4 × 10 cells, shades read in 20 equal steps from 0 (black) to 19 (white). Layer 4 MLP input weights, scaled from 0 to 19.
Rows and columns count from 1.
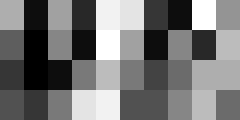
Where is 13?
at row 1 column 1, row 3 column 9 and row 3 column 10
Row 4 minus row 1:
-7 3 -3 14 0 -11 2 9 -5 -3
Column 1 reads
13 7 4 6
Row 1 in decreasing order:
19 18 17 13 12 11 4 3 1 1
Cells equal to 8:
2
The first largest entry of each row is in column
9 5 5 5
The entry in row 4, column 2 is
4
